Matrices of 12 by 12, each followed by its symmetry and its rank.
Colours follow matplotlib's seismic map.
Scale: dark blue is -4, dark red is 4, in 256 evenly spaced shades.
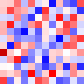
neither, full rank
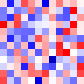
neither, full rank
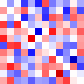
antisymmetric, full rank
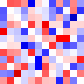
antisymmetric, full rank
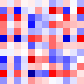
neither, rank two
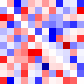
antisymmetric, full rank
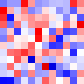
neither, full rank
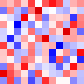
neither, full rank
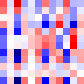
neither, rank two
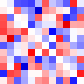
antisymmetric, full rank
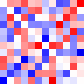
antisymmetric, full rank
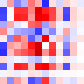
neither, rank two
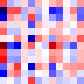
neither, rank two
